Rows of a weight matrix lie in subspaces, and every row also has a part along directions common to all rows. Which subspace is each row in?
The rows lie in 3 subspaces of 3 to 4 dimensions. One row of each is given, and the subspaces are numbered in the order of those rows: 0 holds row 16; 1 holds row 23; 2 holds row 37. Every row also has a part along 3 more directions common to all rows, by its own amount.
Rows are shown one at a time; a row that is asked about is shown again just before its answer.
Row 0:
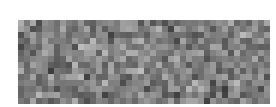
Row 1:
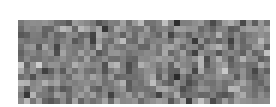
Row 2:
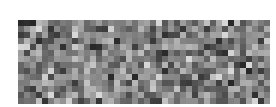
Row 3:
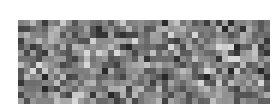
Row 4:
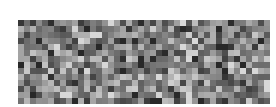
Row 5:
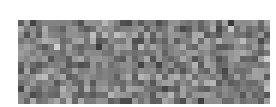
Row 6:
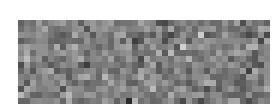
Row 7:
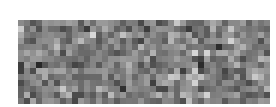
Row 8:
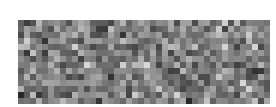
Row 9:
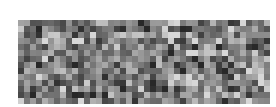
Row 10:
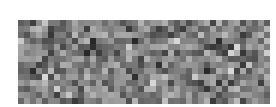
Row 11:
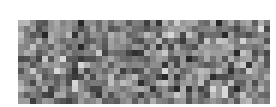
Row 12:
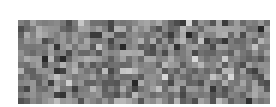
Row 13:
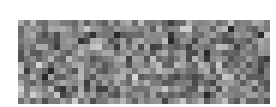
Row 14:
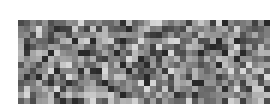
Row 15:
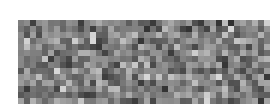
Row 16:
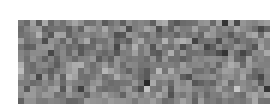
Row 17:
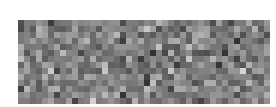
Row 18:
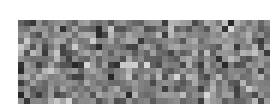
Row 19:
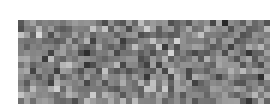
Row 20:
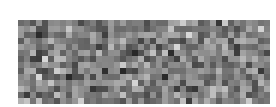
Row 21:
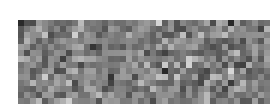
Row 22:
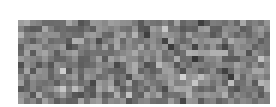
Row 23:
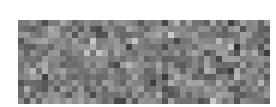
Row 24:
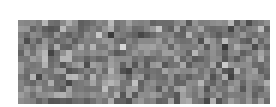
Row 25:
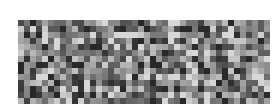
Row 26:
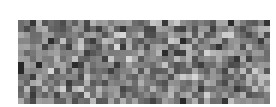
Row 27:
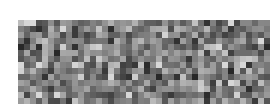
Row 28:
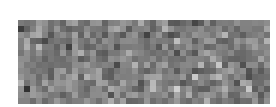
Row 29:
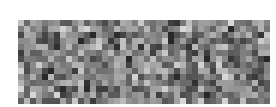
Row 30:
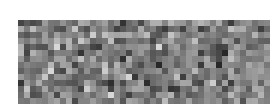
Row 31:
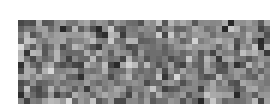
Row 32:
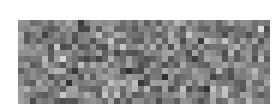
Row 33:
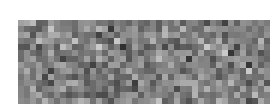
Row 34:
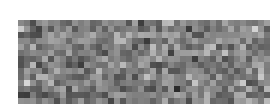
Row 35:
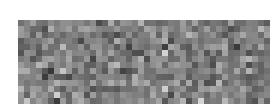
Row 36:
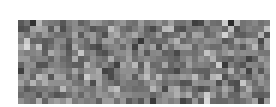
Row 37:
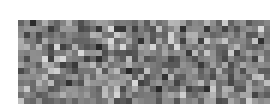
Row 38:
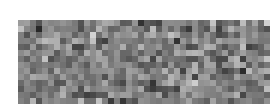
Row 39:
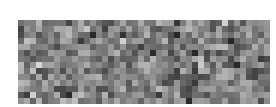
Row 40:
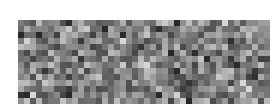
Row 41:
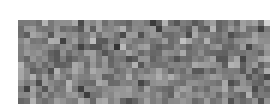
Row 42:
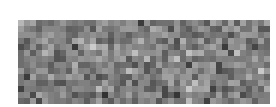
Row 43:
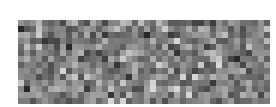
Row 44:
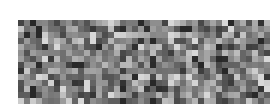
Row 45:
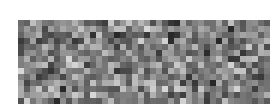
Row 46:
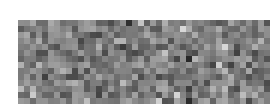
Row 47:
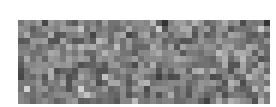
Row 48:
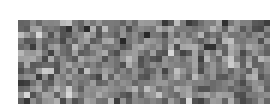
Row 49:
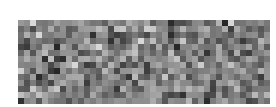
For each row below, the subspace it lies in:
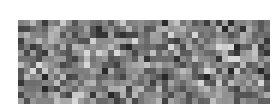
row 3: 1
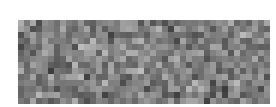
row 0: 2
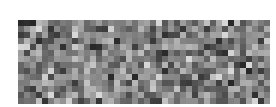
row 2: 2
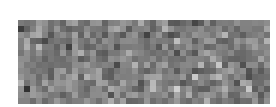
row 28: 0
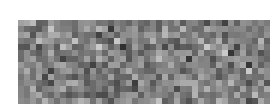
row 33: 2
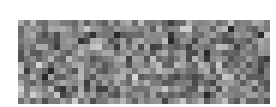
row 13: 1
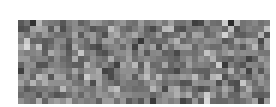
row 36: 0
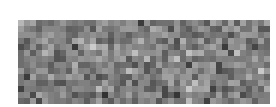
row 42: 2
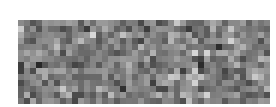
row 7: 1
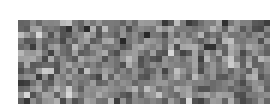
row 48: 1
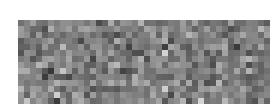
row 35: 2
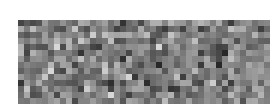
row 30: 0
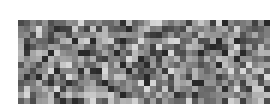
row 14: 0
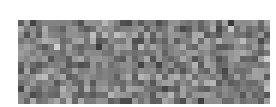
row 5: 0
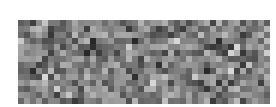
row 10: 1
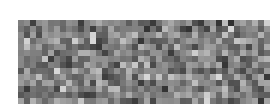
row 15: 0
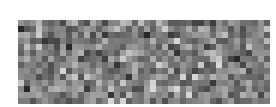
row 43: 0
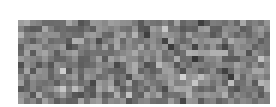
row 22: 0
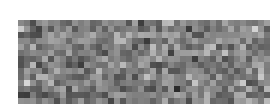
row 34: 1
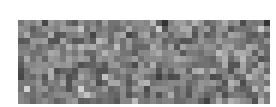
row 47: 0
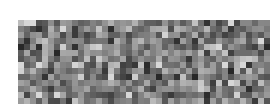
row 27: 1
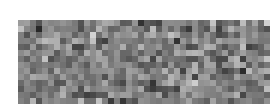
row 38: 0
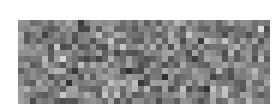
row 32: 2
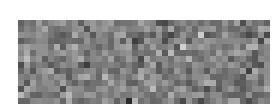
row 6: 0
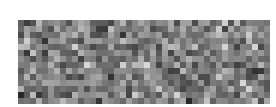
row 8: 1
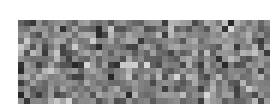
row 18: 1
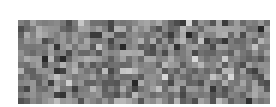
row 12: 2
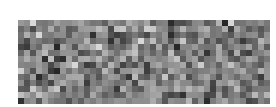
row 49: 2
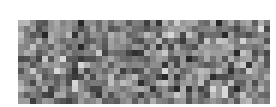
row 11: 2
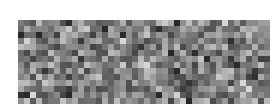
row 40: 1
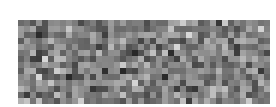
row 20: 2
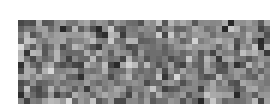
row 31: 1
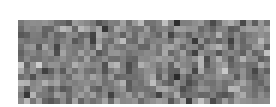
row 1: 1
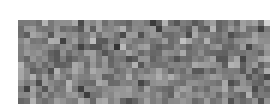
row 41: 0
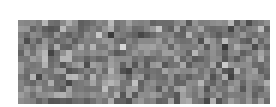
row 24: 2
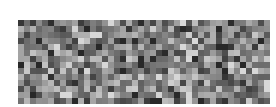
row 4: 2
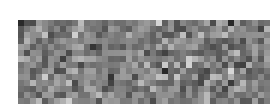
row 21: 2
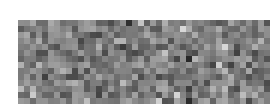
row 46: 2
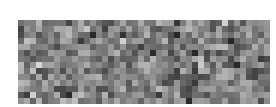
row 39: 1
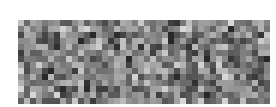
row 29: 1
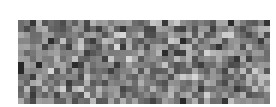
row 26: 0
